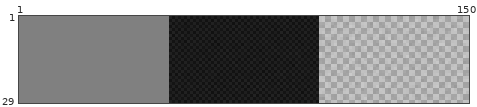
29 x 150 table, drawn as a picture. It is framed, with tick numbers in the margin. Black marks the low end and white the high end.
It is made of 1 by 3 panels. Panel 1,1: middling, flat. Panel 1,2: very low, checkered, faint in contrast. Panel 1,3: high, checkered.
